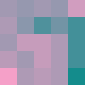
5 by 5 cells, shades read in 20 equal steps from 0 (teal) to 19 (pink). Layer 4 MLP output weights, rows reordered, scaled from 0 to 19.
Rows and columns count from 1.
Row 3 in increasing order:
4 12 13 15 15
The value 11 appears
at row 1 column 2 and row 1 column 4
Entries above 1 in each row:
5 5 5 5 4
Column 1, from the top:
12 13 12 14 19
